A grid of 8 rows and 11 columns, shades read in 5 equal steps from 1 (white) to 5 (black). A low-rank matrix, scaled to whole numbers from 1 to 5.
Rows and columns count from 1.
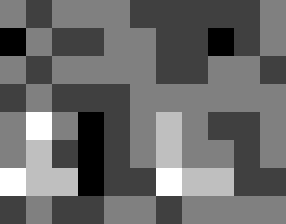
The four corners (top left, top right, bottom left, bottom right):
3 3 4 3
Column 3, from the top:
3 4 3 4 3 4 2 4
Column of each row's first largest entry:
2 1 2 1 4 4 4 1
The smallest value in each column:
1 1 2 3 3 3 1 2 2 3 3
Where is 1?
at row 5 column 2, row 7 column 1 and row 7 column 7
